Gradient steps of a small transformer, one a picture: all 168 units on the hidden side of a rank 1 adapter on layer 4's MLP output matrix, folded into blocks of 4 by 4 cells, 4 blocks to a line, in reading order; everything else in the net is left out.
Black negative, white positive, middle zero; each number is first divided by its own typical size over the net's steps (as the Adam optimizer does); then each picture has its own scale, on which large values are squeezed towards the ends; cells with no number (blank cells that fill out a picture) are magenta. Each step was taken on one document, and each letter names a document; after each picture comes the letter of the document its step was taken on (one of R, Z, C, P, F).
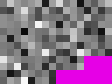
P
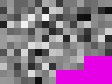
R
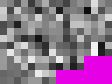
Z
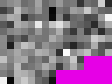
P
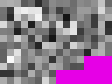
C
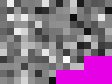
P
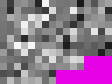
P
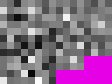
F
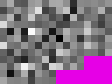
F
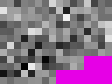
F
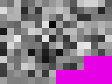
R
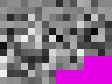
R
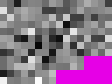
F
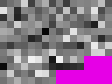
Z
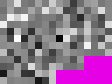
F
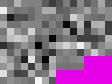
F
